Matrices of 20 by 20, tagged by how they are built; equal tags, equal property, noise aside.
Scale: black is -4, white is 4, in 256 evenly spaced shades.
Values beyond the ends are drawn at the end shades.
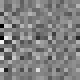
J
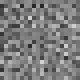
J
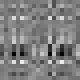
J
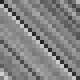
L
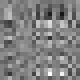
J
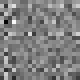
J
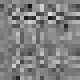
J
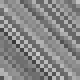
L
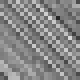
L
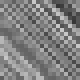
L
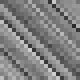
L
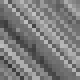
L
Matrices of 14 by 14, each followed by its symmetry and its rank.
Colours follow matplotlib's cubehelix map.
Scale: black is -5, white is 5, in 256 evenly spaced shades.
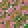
symmetric, full rank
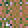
neither, rank three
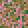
neither, full rank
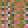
neither, rank two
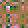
neither, rank two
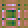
neither, rank one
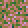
neither, full rank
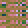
neither, rank two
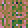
neither, rank three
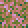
neither, full rank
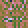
neither, rank three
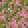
symmetric, full rank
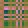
neither, rank one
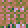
neither, rank three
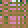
neither, rank two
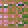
neither, rank two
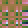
neither, rank one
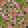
symmetric, full rank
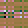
neither, rank one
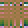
neither, rank one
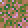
symmetric, full rank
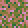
neither, full rank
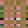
neither, rank one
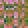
neither, rank three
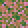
symmetric, full rank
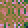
neither, rank three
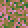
neither, full rank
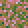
neither, full rank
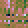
neither, rank two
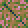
symmetric, full rank
